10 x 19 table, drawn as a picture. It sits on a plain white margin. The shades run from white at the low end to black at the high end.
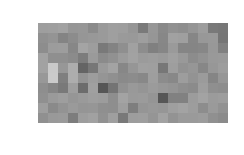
An odd patch, rougher than its surroundings, sits in the middle left. The halves do not mirror each other. No overall slope runs across the table. The middle left is the roughest part. On average the colour sits 40% of the way up the scale.
